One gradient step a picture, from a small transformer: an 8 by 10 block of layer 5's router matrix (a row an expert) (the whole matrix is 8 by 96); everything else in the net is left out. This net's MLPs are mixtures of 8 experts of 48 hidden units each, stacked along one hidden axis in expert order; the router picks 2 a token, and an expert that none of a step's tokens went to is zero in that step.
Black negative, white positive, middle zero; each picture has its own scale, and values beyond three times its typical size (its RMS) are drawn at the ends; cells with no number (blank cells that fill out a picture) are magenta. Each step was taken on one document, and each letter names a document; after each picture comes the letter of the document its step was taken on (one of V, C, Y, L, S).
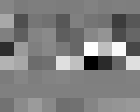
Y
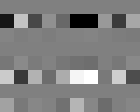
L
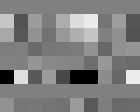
L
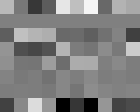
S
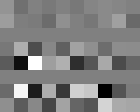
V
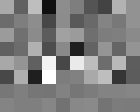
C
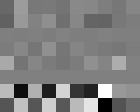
V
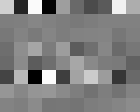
C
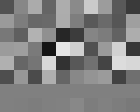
C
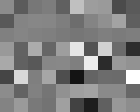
L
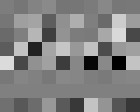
Y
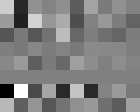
V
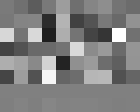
C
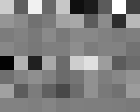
C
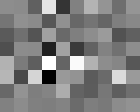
C
